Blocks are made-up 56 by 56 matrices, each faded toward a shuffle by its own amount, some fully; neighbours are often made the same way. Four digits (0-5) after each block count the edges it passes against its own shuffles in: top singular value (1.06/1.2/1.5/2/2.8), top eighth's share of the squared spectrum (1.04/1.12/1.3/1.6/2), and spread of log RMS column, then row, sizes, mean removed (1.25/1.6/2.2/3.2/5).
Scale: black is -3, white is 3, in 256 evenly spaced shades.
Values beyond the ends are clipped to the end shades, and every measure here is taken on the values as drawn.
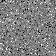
0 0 0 0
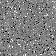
0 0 0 0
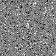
1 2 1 0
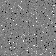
1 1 1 0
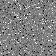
1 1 0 0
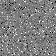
0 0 0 0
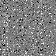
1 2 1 0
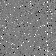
2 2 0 0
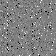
2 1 1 0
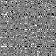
4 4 2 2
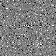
3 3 1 1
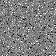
2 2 0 0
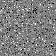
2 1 0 0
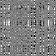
4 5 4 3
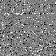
3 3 0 2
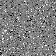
1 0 0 0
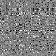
4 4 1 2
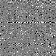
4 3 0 2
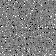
1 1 0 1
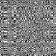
4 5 3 3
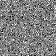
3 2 0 1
